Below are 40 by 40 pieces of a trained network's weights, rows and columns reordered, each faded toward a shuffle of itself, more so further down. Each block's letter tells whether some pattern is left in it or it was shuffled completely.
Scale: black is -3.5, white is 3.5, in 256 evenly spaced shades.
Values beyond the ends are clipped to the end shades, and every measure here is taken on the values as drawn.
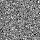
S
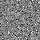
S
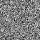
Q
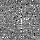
Q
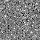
S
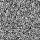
Q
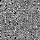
Q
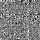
Q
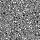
S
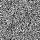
S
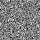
S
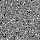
S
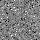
S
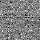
Q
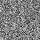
S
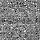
Q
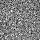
S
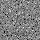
S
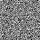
S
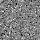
S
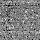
Q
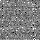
Q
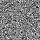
S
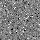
S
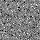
S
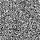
S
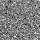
S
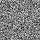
S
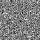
Q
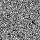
S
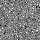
S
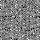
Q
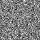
S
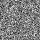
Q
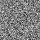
S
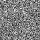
Q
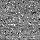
Q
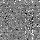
Q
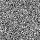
S
